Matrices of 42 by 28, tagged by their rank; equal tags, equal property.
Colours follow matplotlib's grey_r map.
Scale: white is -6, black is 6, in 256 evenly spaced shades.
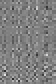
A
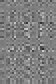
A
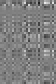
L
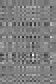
L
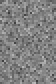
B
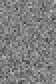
B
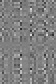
A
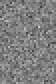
B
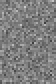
B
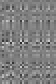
L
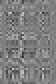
A
